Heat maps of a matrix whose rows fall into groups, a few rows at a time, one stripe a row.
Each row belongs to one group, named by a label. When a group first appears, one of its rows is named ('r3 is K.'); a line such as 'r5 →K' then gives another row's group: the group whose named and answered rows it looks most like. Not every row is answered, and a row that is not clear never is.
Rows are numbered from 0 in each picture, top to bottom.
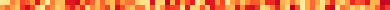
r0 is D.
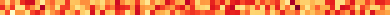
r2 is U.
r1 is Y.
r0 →D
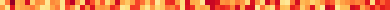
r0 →D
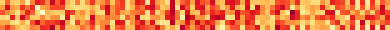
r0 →U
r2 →D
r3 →D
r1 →U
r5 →U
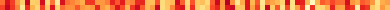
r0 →Y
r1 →Y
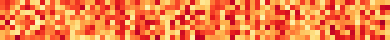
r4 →U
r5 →Y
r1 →D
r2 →U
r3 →Y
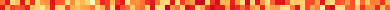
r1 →D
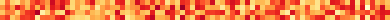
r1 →U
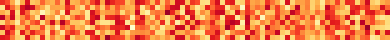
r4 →U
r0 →Y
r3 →Y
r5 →Y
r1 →D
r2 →D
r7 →Y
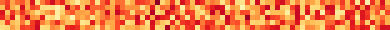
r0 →U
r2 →D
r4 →U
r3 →Y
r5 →D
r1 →D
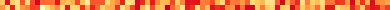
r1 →D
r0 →U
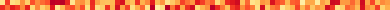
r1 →D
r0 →U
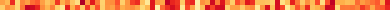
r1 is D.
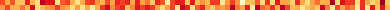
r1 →U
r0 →Y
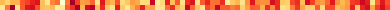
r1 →D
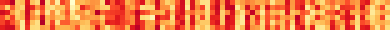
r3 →Y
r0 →Y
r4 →Y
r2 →Y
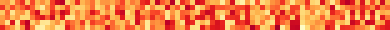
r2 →U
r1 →D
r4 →D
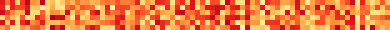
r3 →U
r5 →U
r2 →Y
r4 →Y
